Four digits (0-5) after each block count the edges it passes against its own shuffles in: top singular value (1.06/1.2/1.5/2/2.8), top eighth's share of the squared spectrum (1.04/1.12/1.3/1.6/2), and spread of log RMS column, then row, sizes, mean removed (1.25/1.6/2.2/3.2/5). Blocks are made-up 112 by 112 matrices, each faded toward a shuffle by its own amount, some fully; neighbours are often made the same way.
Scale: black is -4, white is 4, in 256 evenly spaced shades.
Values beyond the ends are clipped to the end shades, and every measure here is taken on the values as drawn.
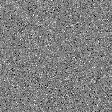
3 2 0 0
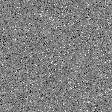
1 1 0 0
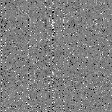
4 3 2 1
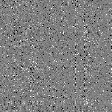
4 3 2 1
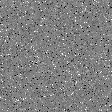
1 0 0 0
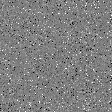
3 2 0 0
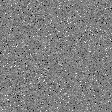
0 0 0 0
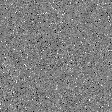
0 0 0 1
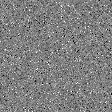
0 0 0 1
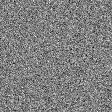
0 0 0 0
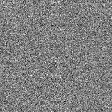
3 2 1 0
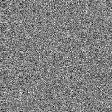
3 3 1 1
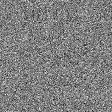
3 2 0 0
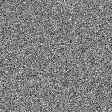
0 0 0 0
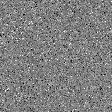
3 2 0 0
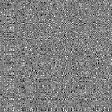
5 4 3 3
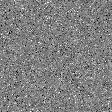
2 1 0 0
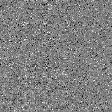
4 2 1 1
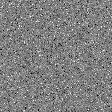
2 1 0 0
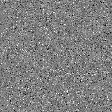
3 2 1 0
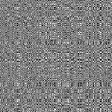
5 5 4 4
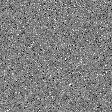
2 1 0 0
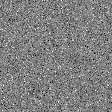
2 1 0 0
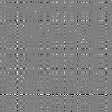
5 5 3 3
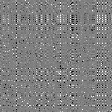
5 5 3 3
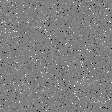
0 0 0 0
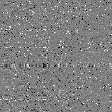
4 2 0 1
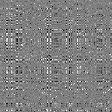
5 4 3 3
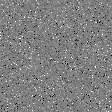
0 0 0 0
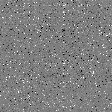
3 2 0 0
